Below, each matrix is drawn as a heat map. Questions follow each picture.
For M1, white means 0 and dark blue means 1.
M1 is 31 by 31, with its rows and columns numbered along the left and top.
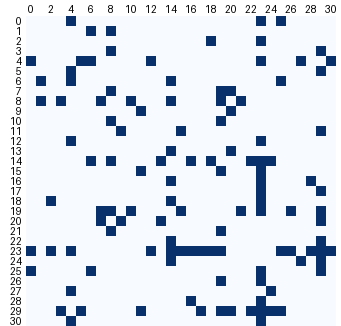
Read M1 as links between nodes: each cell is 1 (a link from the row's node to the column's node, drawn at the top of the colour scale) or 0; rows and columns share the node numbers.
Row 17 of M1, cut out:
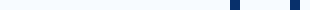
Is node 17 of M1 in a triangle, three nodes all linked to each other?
yes
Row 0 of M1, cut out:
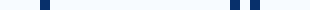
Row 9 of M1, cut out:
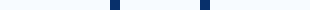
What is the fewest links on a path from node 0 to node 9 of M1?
4
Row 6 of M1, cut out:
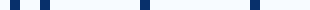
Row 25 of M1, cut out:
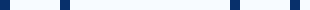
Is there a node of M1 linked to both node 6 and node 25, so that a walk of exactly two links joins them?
no
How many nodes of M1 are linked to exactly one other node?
0
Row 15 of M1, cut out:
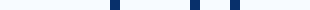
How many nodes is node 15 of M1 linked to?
3
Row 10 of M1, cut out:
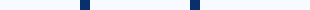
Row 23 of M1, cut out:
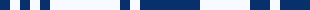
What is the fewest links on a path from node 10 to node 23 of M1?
2
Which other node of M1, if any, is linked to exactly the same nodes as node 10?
node 21
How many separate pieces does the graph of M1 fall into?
1
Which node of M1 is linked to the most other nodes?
node 23
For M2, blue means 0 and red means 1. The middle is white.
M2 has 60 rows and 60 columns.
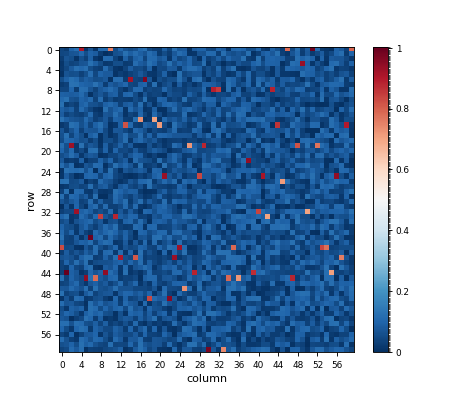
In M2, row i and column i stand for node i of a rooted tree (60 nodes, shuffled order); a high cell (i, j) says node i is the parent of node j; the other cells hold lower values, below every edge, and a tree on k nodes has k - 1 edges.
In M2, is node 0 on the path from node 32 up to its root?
yes
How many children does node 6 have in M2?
2
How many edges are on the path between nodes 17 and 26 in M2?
4
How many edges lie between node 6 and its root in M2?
1
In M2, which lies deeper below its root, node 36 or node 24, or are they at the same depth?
node 24
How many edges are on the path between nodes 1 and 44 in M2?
1
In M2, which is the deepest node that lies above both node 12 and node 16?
14
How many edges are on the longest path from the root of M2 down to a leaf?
20
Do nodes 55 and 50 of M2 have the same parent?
no
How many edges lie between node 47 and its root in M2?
6
